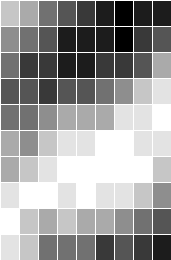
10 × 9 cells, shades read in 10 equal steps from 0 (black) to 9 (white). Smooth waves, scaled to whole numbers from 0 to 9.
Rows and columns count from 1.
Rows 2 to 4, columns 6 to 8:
1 0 2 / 2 2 3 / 4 5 7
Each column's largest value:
9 9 9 9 9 9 9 9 9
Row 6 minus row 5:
2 1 2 2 2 3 1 0 -1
